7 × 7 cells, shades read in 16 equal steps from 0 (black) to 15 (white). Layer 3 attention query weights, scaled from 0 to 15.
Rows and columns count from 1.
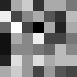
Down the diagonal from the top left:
2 4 4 14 6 11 4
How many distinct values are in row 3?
6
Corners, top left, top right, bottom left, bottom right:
2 7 10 4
